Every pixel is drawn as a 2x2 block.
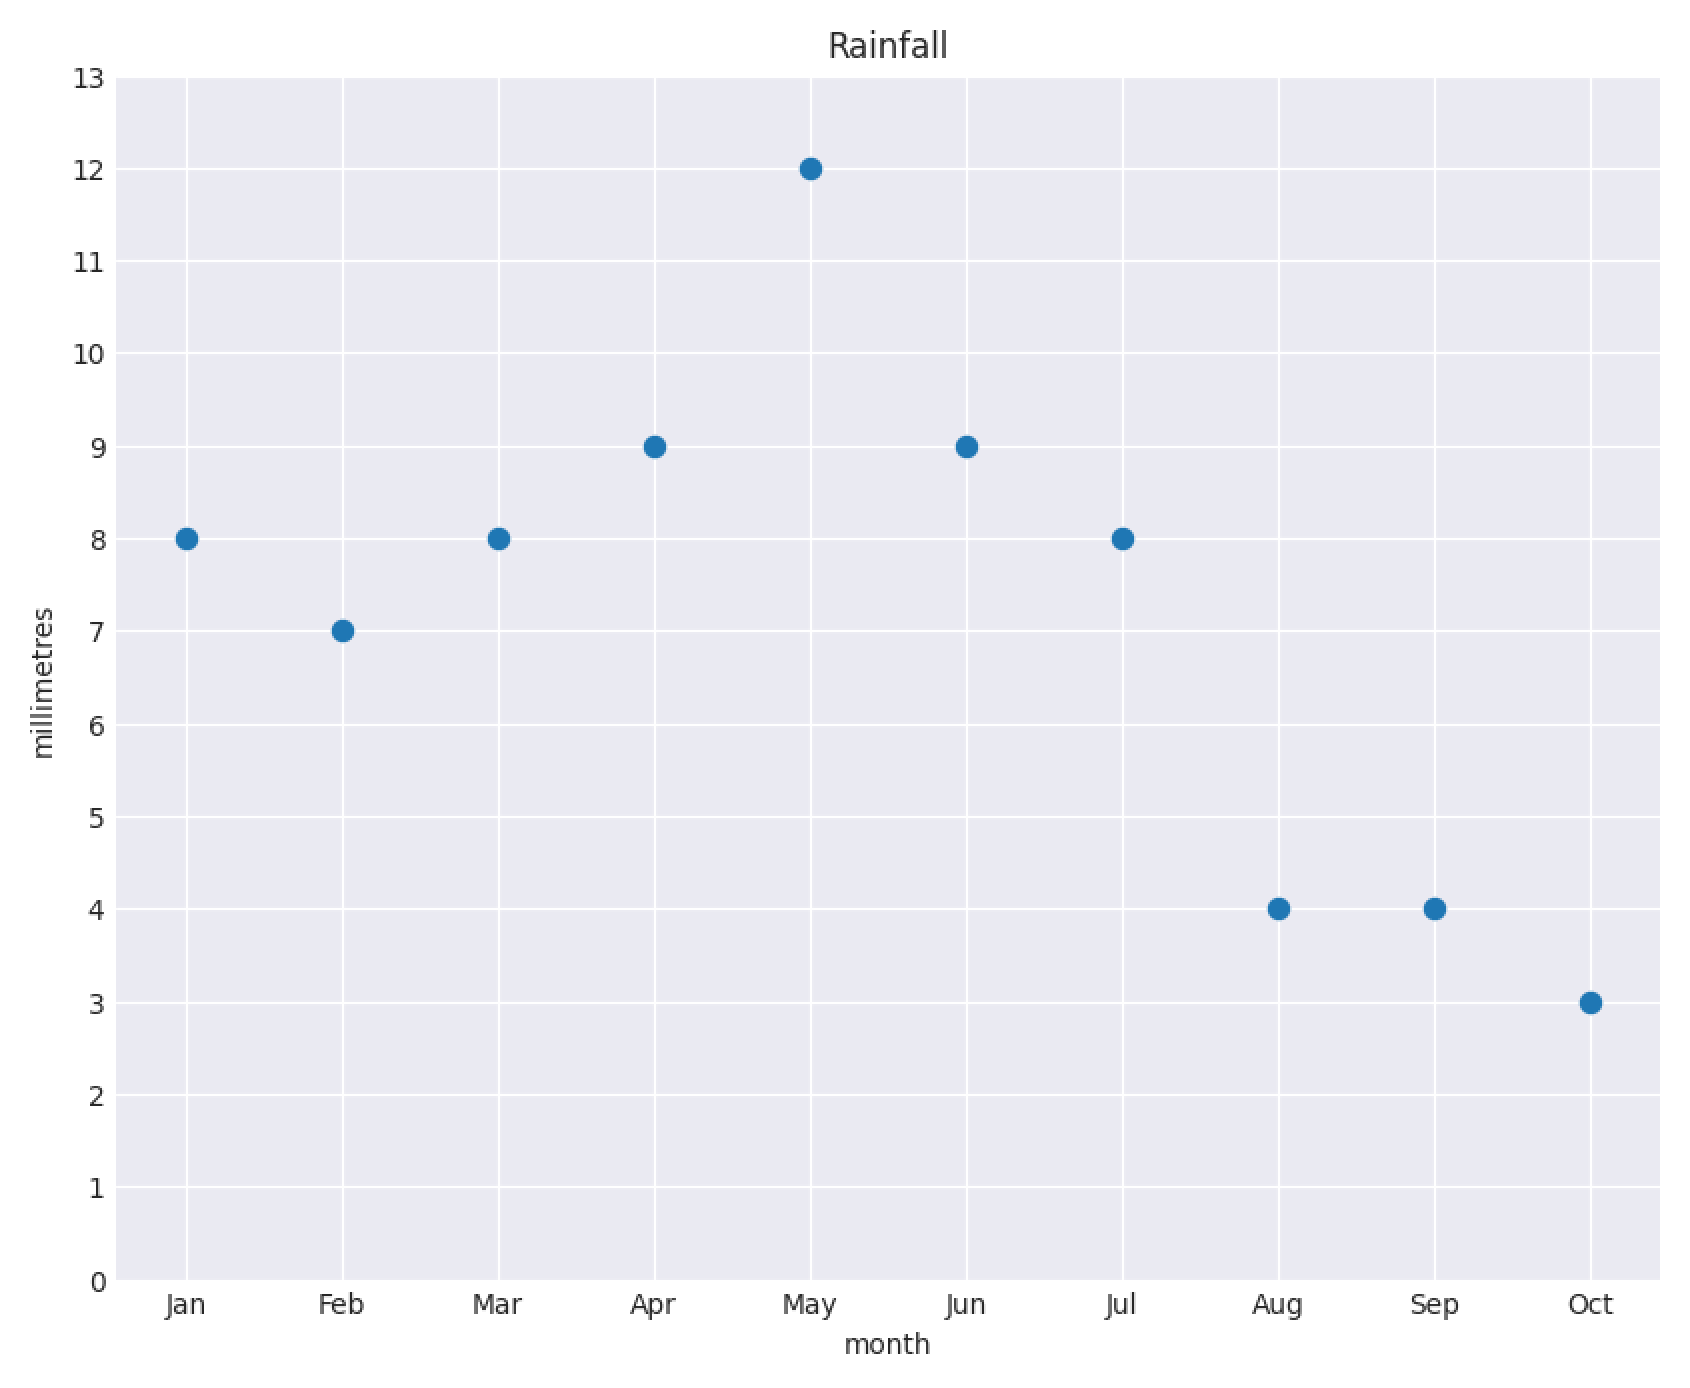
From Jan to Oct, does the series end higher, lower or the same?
lower
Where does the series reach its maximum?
May
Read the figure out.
Title: Rainfall
x-axis: month, ticks Jan Feb Mar Apr May Jun Jul Aug Sep Oct
y-axis: millimetres, ticks 0 1 2 3 4 5 6 7 8 9 10 11 12 13
Values:
8 7 8 9 12 9 8 4 4 3
